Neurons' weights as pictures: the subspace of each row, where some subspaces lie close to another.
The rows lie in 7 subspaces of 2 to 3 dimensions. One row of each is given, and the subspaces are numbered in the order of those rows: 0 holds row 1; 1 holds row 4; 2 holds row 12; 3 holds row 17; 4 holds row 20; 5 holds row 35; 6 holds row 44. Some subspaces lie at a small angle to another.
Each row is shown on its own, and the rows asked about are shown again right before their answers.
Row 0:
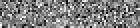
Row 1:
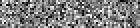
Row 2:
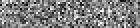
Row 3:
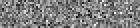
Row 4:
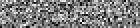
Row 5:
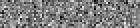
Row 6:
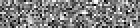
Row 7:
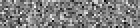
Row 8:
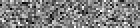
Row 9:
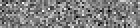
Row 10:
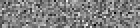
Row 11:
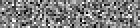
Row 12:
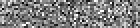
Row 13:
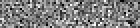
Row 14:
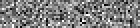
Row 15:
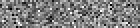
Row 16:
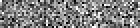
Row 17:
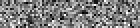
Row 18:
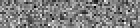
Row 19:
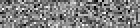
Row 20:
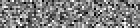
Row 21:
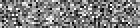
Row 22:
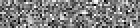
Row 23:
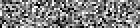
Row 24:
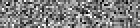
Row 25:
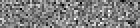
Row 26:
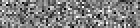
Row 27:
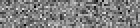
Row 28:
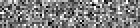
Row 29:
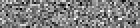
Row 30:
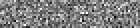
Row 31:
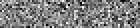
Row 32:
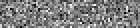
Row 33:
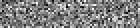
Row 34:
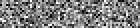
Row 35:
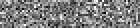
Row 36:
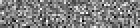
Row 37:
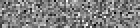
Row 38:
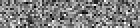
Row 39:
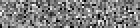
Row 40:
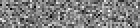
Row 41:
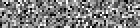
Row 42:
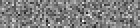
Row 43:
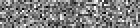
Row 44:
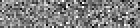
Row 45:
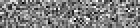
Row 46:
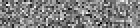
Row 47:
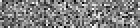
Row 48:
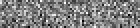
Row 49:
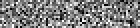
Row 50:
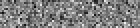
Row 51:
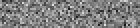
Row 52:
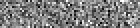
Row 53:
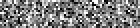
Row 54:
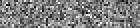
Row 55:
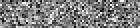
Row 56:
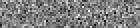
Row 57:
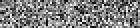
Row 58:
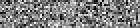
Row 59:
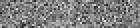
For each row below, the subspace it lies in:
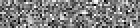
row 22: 3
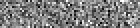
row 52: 6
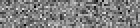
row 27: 5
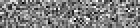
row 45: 4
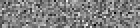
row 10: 2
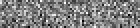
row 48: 6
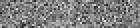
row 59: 2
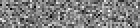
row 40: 5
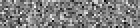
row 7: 4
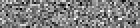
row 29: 1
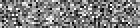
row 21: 4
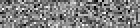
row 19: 5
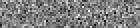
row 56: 2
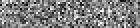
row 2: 0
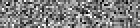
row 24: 0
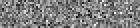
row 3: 0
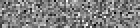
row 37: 2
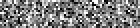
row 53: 4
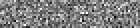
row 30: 6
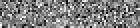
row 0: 2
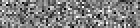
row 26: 0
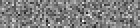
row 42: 1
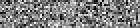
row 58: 5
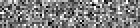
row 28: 4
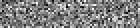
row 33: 6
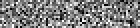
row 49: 1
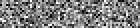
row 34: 5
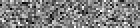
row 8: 3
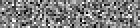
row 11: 1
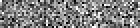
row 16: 6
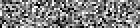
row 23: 2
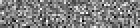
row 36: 6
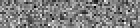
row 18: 3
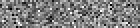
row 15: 4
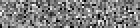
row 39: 0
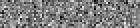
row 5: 4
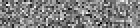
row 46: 0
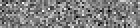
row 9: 0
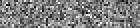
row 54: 0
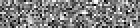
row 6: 3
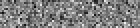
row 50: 4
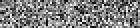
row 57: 6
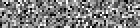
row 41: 2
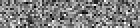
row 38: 3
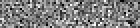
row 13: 1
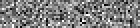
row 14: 1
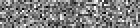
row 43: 5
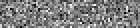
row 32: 1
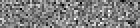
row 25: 1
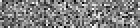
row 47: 6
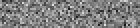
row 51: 2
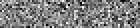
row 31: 6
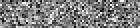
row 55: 3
